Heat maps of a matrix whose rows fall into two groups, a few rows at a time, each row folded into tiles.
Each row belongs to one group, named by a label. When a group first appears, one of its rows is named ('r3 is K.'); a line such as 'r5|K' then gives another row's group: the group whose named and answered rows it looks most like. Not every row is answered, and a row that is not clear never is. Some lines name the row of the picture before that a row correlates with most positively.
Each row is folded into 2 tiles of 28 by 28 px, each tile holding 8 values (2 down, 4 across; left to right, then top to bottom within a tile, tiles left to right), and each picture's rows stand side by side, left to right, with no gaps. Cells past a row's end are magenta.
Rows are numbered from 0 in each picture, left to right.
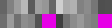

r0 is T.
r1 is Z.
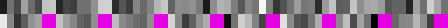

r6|T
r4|Z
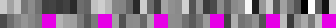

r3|Z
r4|T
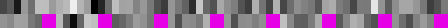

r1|Z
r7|Z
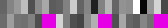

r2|T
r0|T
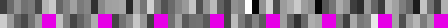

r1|Z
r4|T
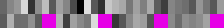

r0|T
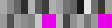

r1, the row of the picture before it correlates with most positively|1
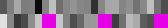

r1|Z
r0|Z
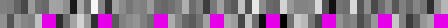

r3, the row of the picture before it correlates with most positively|0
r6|Z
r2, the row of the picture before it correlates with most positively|2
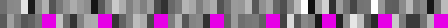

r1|Z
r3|T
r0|T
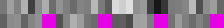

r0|T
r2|Z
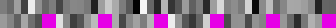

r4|T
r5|Z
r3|Z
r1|Z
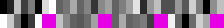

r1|Z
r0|Z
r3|Z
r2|T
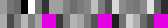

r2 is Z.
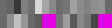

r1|T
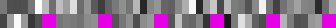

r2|T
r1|Z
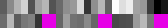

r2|Z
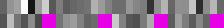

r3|T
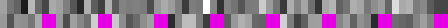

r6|T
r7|Z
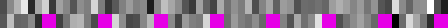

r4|T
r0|T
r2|Z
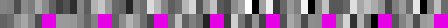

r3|T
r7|T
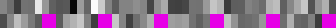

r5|T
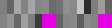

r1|T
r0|T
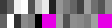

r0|T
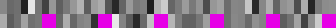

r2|Z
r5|T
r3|Z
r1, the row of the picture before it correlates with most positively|0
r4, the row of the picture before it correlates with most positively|0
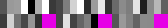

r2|T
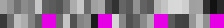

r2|Z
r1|T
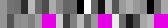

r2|Z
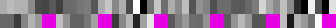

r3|Z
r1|Z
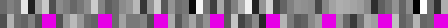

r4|T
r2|T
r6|Z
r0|T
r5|Z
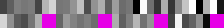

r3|T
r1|T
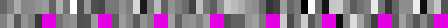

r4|Z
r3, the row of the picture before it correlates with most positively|2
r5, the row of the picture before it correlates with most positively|2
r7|T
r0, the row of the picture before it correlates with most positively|3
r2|T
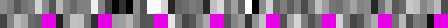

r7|T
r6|Z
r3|Z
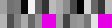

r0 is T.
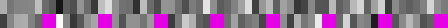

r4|T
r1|Z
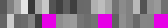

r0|T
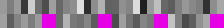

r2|T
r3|Z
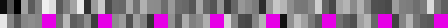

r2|T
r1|T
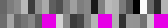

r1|Z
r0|T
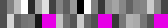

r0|T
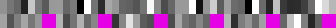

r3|T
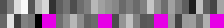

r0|T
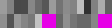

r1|T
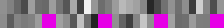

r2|Z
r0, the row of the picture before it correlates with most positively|0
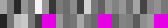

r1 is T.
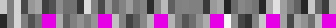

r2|Z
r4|Z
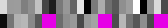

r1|T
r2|T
